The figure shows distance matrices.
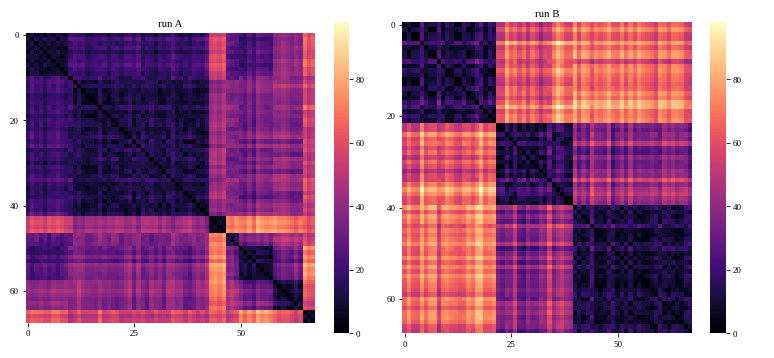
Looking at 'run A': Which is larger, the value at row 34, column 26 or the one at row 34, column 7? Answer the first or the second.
the second
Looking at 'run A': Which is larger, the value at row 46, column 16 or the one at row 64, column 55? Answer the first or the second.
the first
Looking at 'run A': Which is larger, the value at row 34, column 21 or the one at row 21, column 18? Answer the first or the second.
the first
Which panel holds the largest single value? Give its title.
run B
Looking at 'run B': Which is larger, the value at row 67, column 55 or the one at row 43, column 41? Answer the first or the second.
the first
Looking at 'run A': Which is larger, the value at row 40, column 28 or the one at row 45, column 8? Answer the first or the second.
the second
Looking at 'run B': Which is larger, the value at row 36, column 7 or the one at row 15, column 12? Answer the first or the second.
the first
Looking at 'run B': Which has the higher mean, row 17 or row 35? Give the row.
17
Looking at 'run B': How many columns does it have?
68
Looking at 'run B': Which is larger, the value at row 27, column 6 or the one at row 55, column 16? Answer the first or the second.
the second
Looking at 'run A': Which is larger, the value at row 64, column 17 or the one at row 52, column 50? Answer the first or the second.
the first
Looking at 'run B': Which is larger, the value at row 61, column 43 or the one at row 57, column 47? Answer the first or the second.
the first
